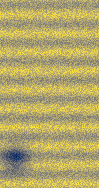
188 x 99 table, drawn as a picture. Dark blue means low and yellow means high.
Average level on the scale: 70%. Stripes: horizontal, repeating 10 times. Dips: one, in the bottom left. Ninth with the lowest average: bottom left.
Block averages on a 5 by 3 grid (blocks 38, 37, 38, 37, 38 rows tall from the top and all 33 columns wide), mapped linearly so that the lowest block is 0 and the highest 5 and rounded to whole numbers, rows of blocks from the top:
555
555
555
455
055
